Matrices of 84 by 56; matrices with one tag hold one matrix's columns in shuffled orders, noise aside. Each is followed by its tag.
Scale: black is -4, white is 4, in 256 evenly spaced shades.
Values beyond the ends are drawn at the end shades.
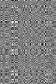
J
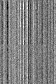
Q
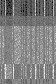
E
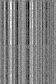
Q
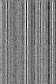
Q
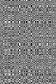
J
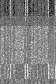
E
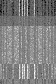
E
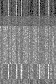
E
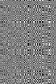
J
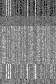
E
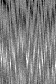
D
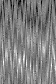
D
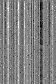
Q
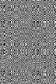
J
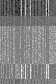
E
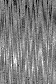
D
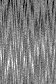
D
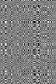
J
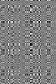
J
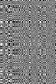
J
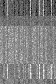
E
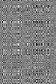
J
